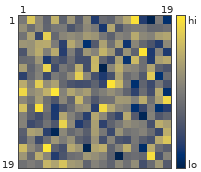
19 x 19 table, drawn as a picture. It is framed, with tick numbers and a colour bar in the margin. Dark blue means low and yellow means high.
There are no regular stripes. Overall the values sit about 50% of the way up the scale. No overall slope runs across the table. Fine speckle covers the field. The histogram is bell-shaped.
